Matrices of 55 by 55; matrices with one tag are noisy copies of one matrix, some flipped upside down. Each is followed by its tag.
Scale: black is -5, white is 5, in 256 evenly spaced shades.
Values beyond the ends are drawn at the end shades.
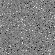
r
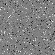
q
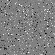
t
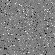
t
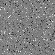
q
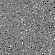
r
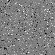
t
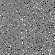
r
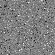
t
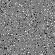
t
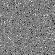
q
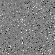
r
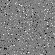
t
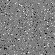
t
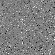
r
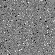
t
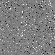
r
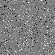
t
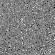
r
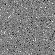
q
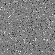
q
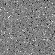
q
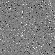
r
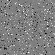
t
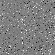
r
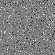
q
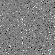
r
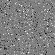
t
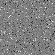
q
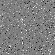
r
